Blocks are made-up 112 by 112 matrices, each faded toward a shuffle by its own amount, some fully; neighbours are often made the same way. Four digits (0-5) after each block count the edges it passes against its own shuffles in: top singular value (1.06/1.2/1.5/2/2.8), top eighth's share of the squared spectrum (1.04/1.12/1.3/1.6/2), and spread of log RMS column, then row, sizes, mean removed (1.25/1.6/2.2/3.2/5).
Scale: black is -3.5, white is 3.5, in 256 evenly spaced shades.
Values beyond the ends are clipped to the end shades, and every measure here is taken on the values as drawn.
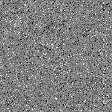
3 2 1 0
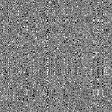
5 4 3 2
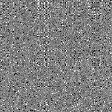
4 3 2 2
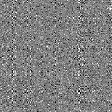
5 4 3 2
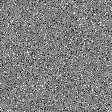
0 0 0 0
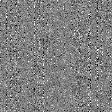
2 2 4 0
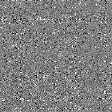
2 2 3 3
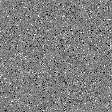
1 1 1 1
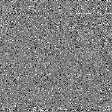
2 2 3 3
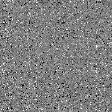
1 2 2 2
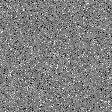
0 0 0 0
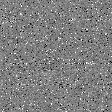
1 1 0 2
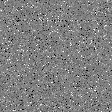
1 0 0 0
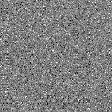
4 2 1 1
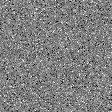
2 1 0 0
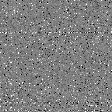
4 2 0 1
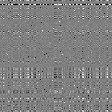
5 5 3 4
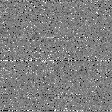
4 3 0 2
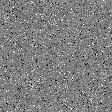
0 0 0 0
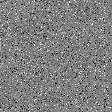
2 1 1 0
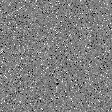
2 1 1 0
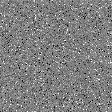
2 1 1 0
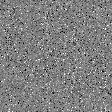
2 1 1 0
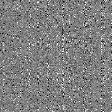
4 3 3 1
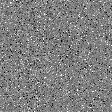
2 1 1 0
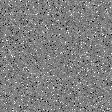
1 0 0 0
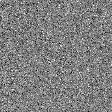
0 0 1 0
